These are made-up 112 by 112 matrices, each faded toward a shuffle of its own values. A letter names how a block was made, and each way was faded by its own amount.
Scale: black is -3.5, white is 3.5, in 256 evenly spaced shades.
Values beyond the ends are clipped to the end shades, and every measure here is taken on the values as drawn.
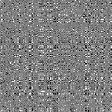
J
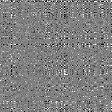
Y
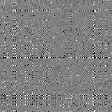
Y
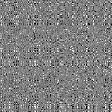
J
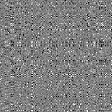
J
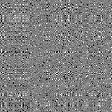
J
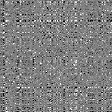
J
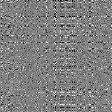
Y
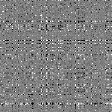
Y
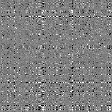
Y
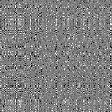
J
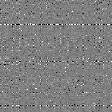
Y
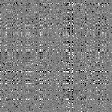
Y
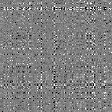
Y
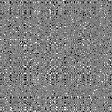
J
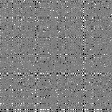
Y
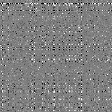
Y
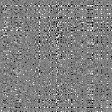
Y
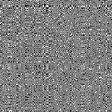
J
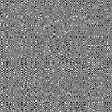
J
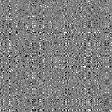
J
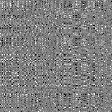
J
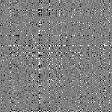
Y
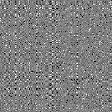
J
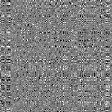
J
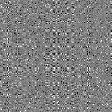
J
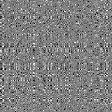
J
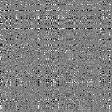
Y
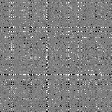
Y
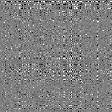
Y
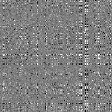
Y
